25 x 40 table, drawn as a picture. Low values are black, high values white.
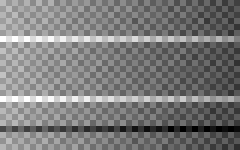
Values rise toward the left. The ninth with the lowest average is the bottom right. Rows 7, 17 and 22 stand out from the rest. Overall the values sit about 50% of the way up the scale.
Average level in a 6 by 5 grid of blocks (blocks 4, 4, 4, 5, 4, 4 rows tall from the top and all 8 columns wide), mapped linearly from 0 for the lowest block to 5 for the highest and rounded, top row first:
43321
54332
43221
54322
43221
32210
